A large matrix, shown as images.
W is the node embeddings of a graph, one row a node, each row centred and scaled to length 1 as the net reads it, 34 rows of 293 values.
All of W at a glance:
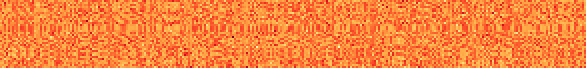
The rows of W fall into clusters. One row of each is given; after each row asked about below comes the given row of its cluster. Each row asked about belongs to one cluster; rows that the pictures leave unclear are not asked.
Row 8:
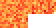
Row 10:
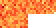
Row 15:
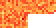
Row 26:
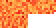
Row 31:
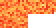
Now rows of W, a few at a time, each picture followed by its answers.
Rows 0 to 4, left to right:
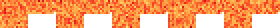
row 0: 10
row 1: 15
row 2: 8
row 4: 8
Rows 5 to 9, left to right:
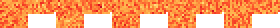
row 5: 8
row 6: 10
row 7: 26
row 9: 15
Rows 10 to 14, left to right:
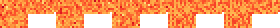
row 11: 10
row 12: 15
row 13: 15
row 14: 15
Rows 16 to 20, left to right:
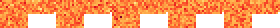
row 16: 8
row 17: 15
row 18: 10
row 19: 31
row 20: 8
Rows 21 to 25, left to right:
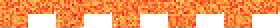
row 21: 31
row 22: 15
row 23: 10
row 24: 26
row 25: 31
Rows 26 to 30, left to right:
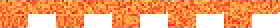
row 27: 26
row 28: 31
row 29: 8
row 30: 15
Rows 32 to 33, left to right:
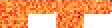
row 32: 10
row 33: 26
